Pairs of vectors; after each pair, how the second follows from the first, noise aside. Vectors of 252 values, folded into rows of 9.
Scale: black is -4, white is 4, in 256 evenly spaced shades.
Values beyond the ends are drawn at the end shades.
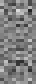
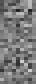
sign-scrambled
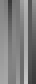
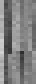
wrapped around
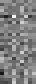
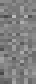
shrunk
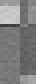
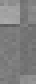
shrunk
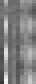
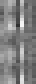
wrapped around
